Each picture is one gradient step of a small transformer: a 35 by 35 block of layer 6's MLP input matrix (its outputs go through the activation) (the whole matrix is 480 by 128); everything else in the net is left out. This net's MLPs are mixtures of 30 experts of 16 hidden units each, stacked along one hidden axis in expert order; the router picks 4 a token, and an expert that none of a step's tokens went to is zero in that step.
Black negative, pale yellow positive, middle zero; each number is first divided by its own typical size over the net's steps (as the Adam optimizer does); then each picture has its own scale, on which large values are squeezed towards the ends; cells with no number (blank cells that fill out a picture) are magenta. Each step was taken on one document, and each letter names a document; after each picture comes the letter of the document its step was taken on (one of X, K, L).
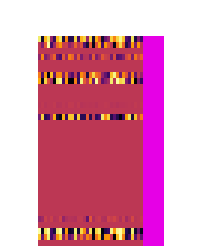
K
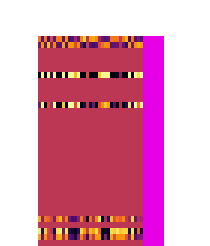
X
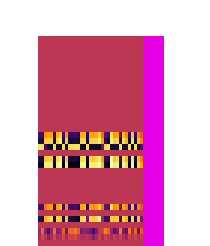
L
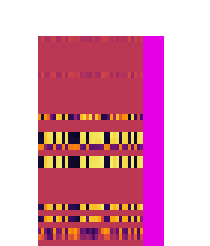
L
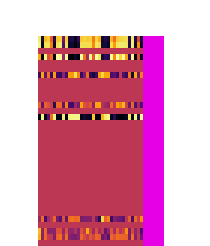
X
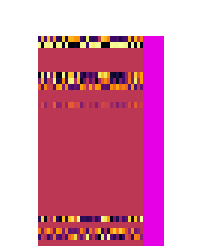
X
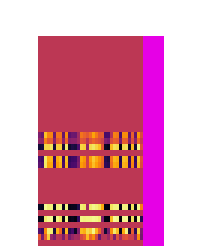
L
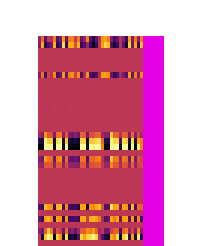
L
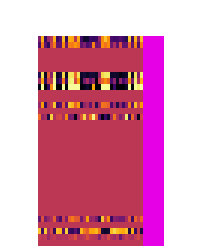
X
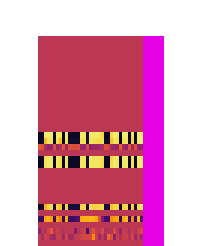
L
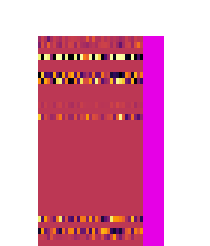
K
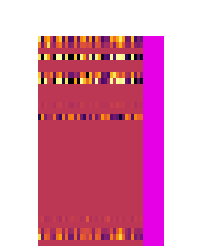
K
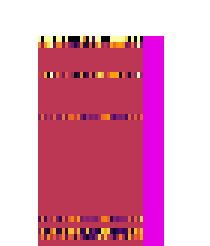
X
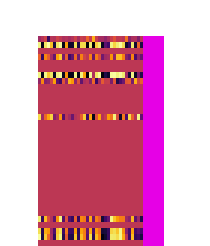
K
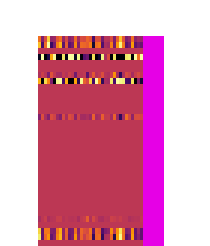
K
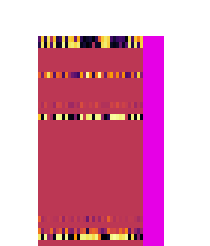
X
